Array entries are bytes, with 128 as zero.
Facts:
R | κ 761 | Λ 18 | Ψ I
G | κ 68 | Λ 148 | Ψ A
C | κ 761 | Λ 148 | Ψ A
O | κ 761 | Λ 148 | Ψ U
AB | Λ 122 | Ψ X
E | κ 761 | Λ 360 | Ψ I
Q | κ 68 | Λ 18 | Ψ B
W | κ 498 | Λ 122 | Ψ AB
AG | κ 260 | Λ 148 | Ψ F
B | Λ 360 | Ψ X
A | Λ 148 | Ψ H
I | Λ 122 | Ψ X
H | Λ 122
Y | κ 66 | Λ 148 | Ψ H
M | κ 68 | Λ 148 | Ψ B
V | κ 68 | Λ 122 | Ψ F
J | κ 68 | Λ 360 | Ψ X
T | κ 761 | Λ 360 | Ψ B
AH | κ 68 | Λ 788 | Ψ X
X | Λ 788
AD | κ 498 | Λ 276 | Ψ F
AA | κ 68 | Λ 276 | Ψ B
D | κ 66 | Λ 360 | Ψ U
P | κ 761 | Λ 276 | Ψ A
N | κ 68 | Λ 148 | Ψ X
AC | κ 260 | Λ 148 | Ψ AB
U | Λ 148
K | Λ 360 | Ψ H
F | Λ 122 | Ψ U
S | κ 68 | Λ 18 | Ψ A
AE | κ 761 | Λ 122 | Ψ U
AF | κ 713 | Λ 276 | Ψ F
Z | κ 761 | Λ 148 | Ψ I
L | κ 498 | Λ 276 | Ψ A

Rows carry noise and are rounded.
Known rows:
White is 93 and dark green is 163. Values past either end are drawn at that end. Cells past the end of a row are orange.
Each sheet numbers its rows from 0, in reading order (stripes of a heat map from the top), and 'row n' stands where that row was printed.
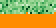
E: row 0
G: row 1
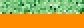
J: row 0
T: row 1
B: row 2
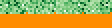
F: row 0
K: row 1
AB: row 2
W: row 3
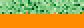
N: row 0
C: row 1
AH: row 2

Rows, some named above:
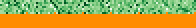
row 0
F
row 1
A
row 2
S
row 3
AD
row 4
U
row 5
Y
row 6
AC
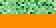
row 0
W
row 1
V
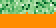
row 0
Z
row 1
H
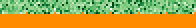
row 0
Z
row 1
AF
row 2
R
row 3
S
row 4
L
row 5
AE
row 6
AG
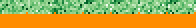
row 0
Z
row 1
B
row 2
O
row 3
D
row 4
D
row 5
X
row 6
D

